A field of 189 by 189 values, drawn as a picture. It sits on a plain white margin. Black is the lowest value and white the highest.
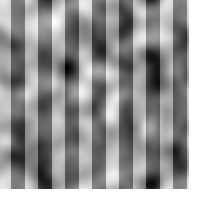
Stripes: upright, repeating 7 times. Slope: none. Lone odd cells: none.
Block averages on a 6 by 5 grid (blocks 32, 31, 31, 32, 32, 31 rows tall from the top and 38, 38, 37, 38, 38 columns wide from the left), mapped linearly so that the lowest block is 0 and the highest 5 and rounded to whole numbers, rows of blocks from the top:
5 3 3 2 3 / 3 1 1 2 1 / 3 1 4 2 0 / 4 1 3 3 2 / 1 1 3 2 1 / 3 0 4 3 1
